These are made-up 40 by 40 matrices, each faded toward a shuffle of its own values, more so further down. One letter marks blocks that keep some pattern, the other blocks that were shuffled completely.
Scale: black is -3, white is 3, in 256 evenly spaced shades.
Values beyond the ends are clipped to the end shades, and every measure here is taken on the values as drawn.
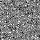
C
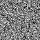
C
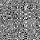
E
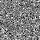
C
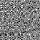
E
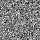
C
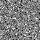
C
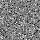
C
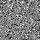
C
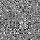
E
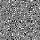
E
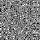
E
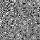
E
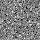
C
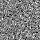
C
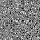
E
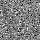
C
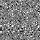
E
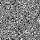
E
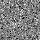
C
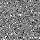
E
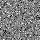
C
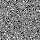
C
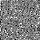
E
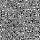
E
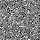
C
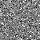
C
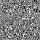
E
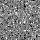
E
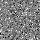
C
